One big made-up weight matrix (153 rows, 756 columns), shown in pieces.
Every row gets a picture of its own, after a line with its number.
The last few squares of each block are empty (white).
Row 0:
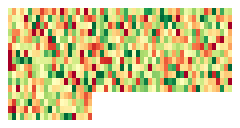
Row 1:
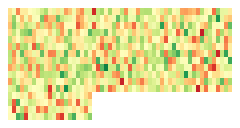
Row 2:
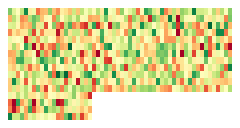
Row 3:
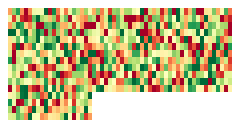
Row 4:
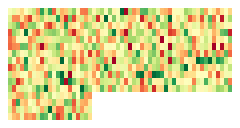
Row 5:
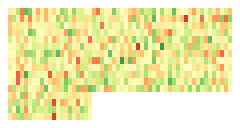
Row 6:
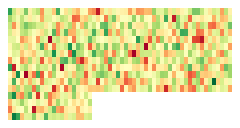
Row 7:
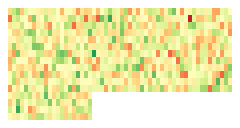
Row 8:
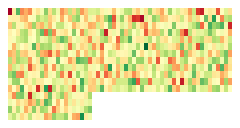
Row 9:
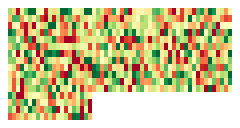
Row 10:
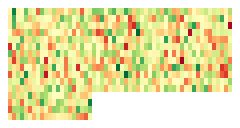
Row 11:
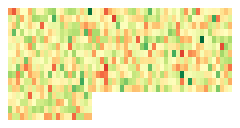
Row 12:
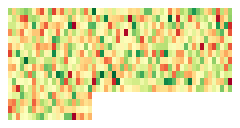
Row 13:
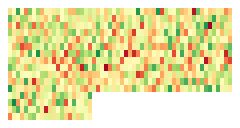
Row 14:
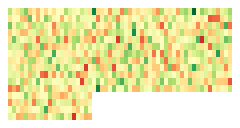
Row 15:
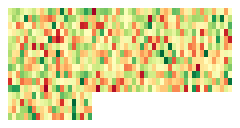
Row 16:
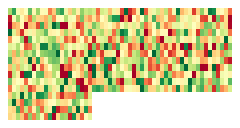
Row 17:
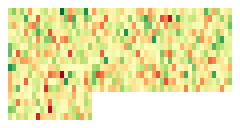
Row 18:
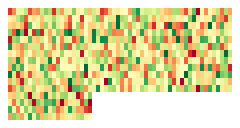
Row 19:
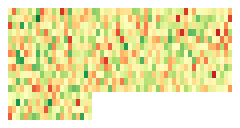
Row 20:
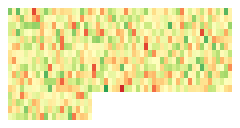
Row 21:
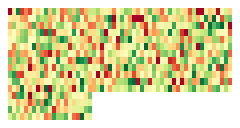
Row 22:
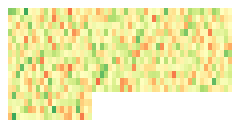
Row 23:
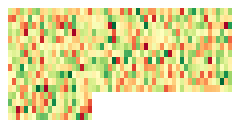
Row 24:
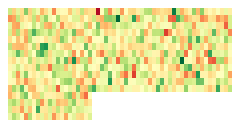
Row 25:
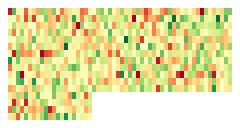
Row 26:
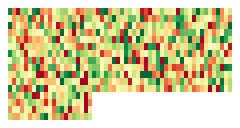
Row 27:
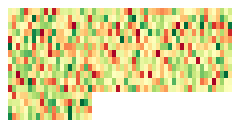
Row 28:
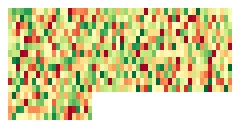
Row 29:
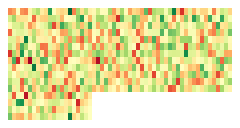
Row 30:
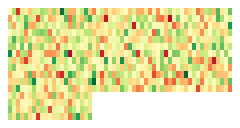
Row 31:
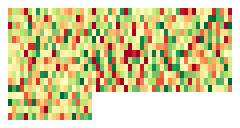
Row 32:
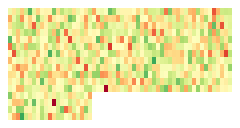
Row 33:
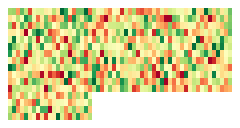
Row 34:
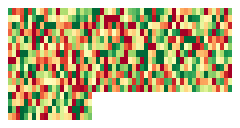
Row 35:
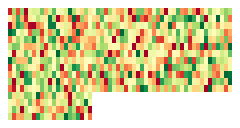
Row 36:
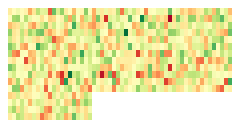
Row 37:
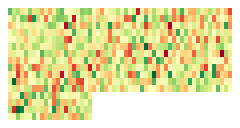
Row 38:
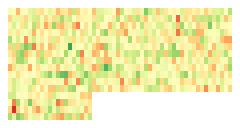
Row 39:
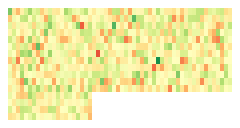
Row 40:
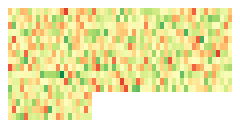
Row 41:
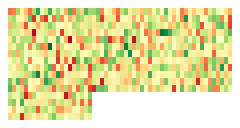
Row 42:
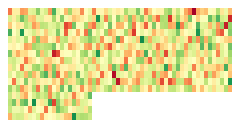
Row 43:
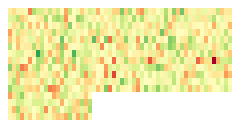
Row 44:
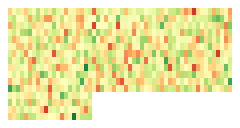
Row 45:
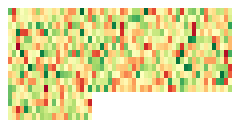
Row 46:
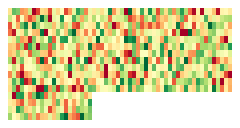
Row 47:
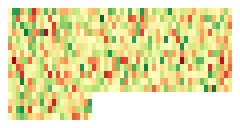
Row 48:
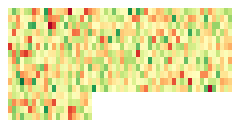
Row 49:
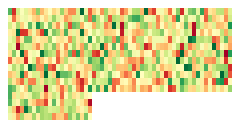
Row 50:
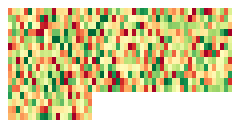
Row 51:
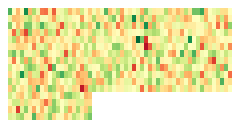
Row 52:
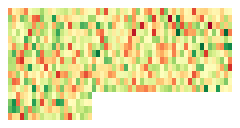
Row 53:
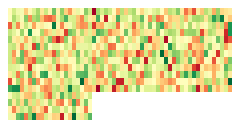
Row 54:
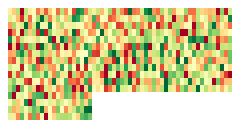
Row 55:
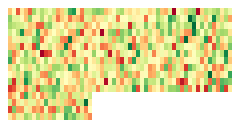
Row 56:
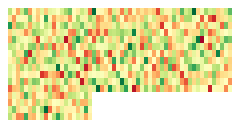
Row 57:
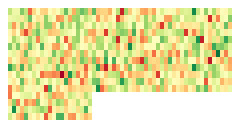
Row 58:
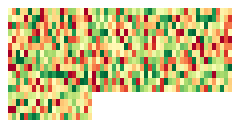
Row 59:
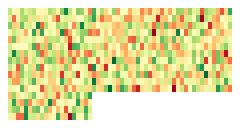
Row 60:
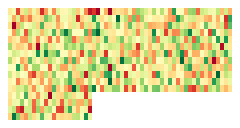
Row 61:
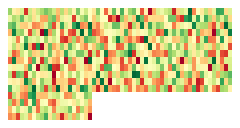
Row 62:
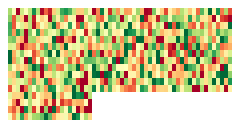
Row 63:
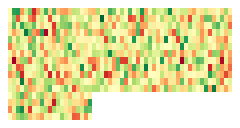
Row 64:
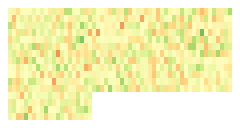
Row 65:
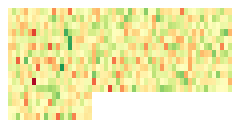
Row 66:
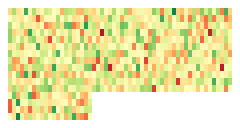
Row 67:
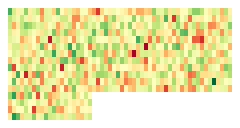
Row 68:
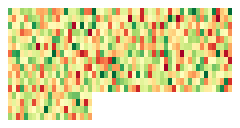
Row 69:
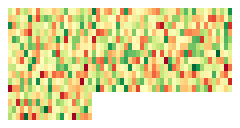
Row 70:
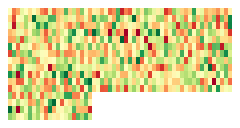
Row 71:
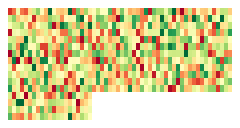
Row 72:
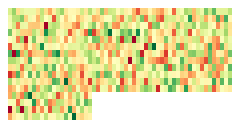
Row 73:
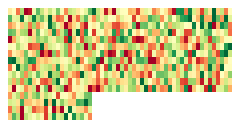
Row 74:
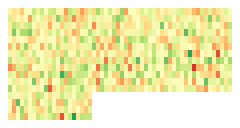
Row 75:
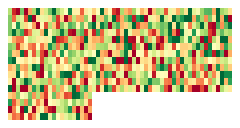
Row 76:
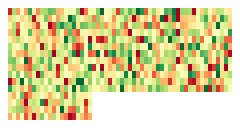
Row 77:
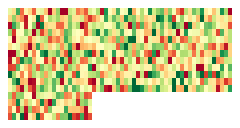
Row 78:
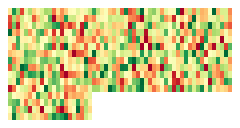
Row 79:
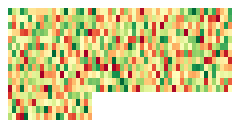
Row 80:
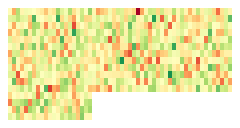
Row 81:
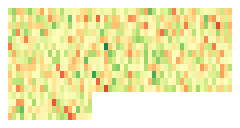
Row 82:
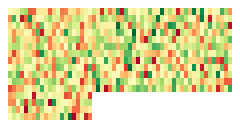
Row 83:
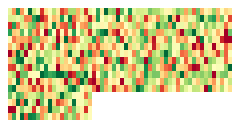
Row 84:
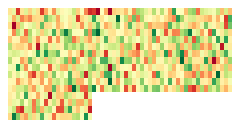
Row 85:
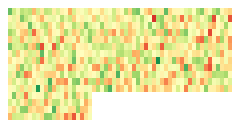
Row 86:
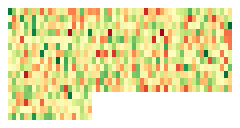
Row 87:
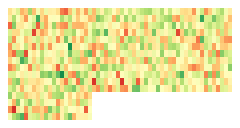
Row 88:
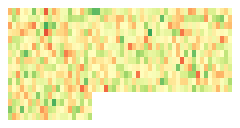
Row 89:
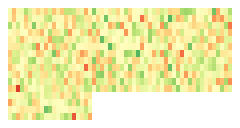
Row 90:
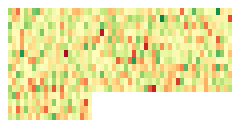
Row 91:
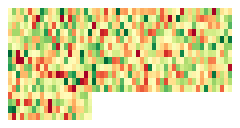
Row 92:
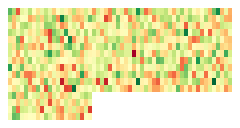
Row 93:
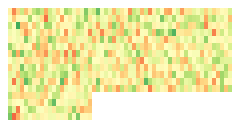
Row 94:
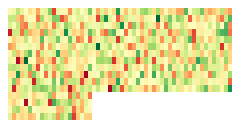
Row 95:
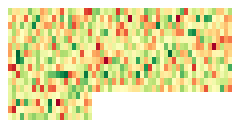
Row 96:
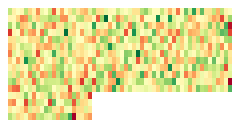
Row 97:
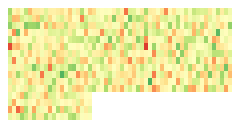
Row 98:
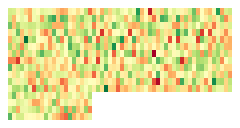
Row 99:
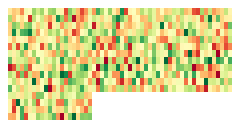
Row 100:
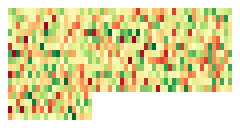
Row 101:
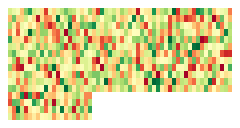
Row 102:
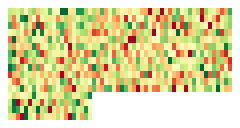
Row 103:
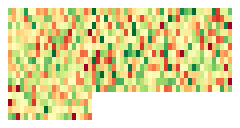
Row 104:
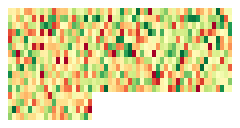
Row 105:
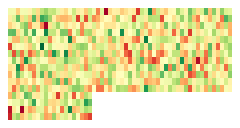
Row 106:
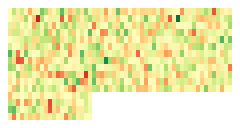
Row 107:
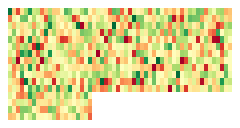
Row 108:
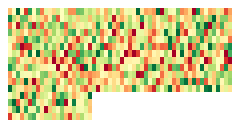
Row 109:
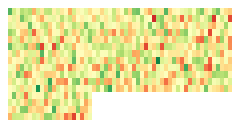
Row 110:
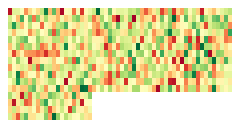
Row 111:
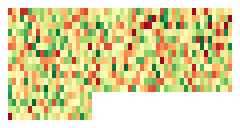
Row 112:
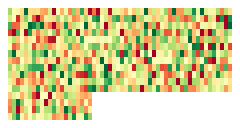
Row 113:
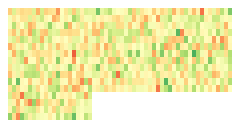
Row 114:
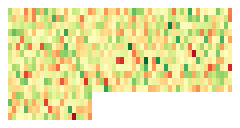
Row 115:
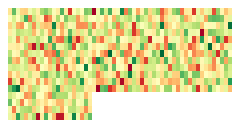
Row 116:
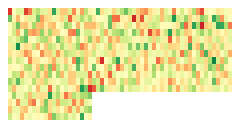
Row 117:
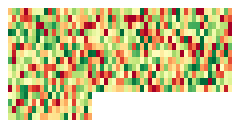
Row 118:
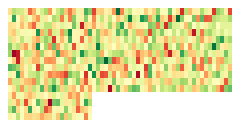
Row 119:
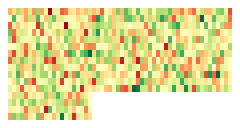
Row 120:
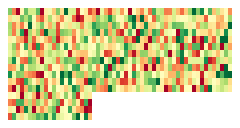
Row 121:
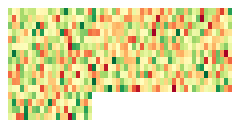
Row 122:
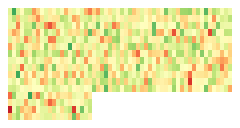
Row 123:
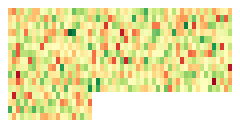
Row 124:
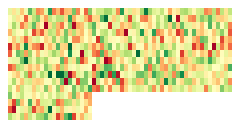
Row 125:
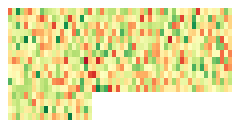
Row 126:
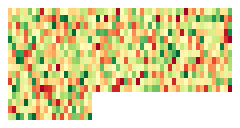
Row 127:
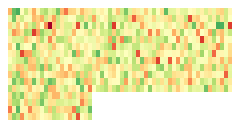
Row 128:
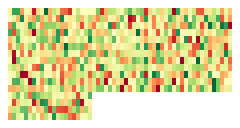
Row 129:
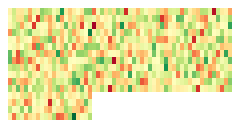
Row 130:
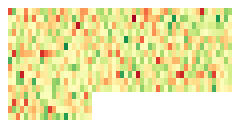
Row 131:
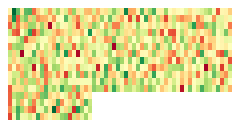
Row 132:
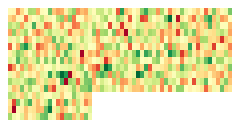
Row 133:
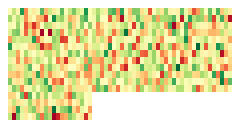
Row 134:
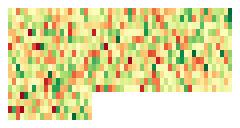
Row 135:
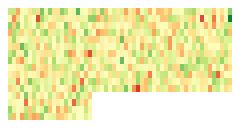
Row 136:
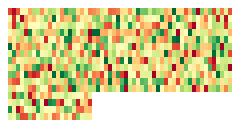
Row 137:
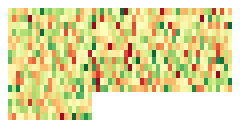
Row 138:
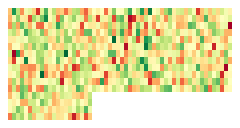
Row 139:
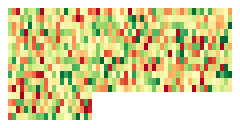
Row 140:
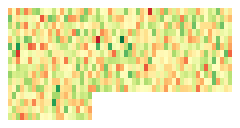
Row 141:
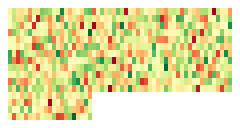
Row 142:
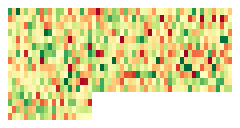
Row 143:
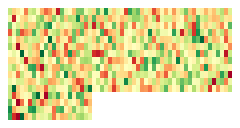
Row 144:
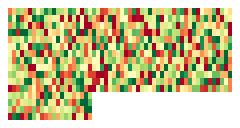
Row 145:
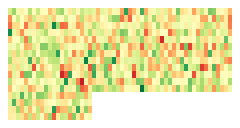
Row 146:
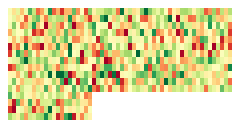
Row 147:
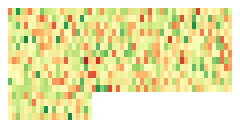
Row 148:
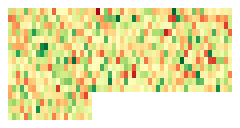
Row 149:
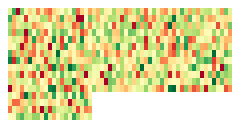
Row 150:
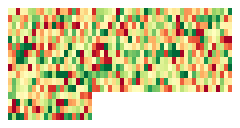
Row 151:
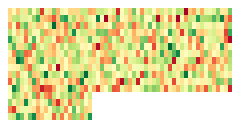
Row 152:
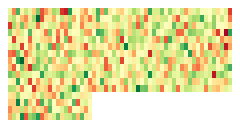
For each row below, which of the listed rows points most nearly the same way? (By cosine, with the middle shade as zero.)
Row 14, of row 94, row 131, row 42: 94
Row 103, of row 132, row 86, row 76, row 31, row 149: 132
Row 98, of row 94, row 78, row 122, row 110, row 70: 70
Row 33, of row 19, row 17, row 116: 17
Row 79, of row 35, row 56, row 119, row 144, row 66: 56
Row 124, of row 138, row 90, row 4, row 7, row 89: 4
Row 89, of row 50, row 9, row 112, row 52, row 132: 132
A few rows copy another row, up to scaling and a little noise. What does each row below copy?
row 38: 150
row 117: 3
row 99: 74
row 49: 45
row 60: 84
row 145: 16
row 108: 13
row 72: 100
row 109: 85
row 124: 146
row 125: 147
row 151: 126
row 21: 8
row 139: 120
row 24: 148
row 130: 25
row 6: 67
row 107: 39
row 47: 63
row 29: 71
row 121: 59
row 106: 91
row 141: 129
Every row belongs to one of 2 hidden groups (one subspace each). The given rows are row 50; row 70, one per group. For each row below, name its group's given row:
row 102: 50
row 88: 70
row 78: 70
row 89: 50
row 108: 50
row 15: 50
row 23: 70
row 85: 70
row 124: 50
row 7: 70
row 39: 70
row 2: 50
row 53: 50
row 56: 50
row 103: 50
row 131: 70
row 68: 50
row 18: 70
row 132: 50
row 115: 50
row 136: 70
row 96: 50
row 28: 70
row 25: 70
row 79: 50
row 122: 70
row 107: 70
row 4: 50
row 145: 70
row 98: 70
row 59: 50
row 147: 70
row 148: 70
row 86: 70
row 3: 70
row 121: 50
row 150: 50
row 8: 70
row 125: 70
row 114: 70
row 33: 50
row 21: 70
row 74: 50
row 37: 70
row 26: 70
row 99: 50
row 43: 70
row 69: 50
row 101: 70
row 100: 70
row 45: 70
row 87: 50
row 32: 70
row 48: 70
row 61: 70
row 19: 50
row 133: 70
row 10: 70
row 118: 50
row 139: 70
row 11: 70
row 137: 50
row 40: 50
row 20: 70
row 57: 50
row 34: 70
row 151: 50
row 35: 70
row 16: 70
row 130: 70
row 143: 70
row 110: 70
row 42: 50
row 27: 70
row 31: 50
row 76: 70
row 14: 50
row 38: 50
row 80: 70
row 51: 70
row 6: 70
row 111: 50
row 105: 70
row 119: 50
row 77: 50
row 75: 70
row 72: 70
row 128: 70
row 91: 50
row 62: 70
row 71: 70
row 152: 50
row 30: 50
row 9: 70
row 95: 50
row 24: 70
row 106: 50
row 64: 50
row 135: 50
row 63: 70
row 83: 50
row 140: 70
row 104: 70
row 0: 50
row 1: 50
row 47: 70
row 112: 70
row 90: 70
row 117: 70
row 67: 70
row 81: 70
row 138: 70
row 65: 50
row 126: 50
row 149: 70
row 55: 70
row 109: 70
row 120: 70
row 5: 70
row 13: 50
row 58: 50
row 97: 70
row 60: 70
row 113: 70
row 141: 50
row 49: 70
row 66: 70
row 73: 70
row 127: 70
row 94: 50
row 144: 70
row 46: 70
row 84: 70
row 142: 70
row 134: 70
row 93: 70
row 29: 70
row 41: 70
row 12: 50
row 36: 50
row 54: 70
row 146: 50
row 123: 70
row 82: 50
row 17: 50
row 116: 70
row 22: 70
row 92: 70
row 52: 50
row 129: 50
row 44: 50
